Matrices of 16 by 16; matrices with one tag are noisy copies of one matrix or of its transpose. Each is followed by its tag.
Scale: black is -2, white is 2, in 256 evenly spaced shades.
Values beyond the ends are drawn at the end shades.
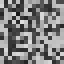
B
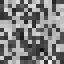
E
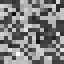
E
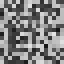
B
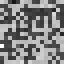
B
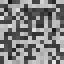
B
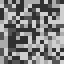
B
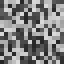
E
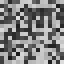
B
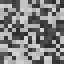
E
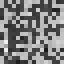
B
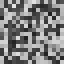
B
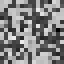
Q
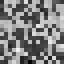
E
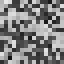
Q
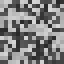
Q
